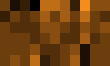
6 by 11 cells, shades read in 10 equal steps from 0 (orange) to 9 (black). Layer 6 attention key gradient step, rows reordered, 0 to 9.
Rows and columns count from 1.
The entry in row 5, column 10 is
5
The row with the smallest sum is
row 1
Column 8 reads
7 5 6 6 4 3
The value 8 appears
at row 1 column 2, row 5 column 9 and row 6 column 9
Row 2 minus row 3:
2 -1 0 -1 -1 1 -2 -1 -2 0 2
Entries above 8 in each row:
1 0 0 0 0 0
